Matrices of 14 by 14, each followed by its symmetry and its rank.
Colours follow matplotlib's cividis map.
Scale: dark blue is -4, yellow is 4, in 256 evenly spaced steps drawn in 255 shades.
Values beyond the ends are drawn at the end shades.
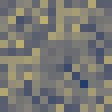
symmetric, full rank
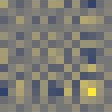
symmetric, rank two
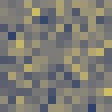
antisymmetric, full rank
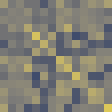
symmetric, rank three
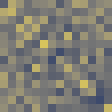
symmetric, full rank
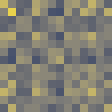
symmetric, rank two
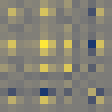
symmetric, rank two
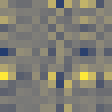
neither, rank two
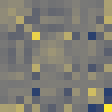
symmetric, rank three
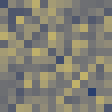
symmetric, full rank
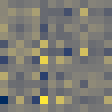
neither, rank two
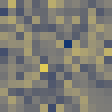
antisymmetric, full rank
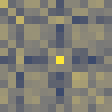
symmetric, rank three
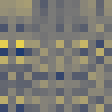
neither, rank two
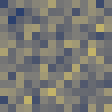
symmetric, full rank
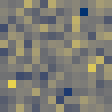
antisymmetric, full rank
